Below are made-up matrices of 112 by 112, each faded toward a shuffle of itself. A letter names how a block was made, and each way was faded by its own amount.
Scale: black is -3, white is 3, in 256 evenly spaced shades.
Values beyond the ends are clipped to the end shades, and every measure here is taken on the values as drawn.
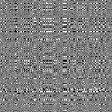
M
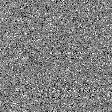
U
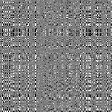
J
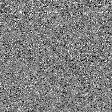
U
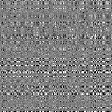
M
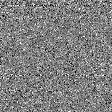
U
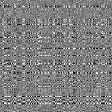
M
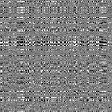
M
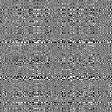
M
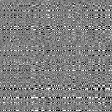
M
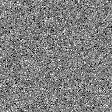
U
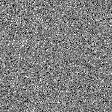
U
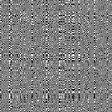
J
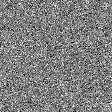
U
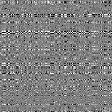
M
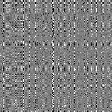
J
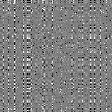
J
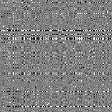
M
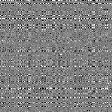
M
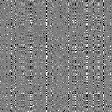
J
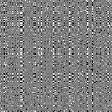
J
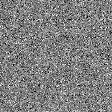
U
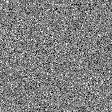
U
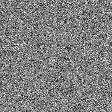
U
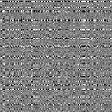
M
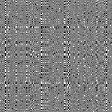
J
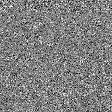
U
